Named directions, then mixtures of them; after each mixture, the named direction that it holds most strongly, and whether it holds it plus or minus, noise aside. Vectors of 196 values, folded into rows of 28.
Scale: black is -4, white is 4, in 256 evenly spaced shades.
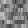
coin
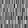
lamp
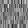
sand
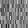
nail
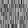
sand, plus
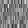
sand, plus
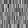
sand, minus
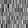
sand, minus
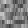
coin, plus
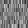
sand, minus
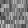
coin, minus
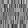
sand, plus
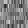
sand, plus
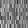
nail, minus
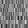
lamp, plus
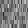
sand, plus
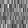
sand, plus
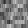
coin, minus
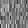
nail, minus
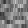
coin, minus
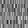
lamp, minus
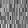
nail, minus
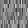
sand, minus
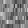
coin, plus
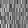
nail, minus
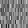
nail, plus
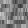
coin, plus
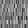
lamp, plus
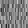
nail, plus
